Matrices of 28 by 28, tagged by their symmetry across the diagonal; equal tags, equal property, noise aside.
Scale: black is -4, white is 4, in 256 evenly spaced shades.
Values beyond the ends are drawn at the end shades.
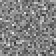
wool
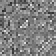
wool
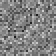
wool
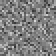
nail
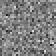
nail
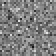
nail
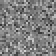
nail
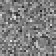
nail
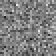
nail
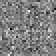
nail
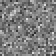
wool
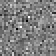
nail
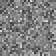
wool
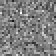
nail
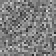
wool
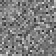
wool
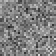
wool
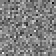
nail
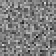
wool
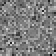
wool
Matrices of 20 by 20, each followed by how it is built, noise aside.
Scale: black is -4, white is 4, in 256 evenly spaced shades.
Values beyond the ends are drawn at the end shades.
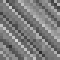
Toeplitz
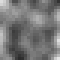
smooth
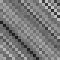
Toeplitz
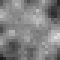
smooth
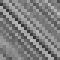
Toeplitz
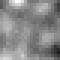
smooth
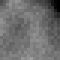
smooth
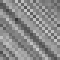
Toeplitz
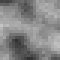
smooth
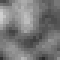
smooth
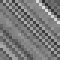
Toeplitz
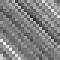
Toeplitz
